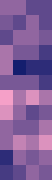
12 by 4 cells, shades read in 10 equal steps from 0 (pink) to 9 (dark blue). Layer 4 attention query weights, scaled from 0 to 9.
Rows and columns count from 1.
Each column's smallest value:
0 2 1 1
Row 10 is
4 2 3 1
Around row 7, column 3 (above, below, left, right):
5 6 3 3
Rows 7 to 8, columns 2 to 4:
3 1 3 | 4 6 5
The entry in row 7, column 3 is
1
